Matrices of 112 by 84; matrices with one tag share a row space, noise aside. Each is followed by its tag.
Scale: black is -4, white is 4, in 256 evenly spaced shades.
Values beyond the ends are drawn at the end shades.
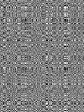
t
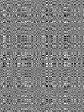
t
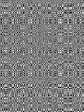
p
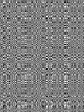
t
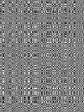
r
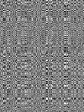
t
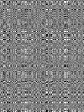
t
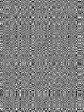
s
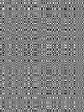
r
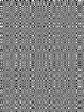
s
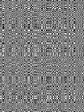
r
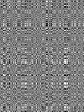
t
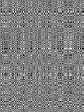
p
